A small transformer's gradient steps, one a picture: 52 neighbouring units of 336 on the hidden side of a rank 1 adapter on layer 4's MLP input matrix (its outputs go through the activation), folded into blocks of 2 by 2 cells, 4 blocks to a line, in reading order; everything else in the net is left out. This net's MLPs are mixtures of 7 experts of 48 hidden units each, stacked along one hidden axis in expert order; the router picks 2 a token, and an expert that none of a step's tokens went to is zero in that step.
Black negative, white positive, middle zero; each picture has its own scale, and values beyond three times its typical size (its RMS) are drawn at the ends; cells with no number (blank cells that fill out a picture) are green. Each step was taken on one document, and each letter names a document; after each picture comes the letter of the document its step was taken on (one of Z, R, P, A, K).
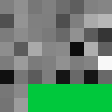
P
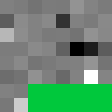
P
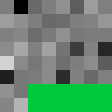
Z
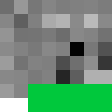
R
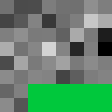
Z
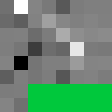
R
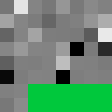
Z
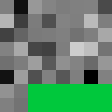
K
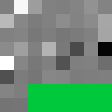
Z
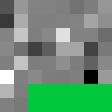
K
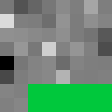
Z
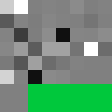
K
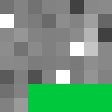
P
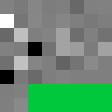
K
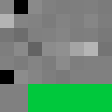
K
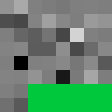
R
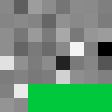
Z
